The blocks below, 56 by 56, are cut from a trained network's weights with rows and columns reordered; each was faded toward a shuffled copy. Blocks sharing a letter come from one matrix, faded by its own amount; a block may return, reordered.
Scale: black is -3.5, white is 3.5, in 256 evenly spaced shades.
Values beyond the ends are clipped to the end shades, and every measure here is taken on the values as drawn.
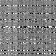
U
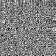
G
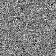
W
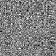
G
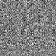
G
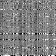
U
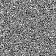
W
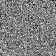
W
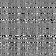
U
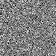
W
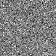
W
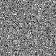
W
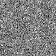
W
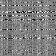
U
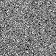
W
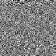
G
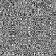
G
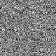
G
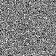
W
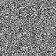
G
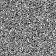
W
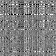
U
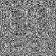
G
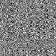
G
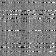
U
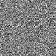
G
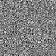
G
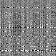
U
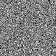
W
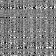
U
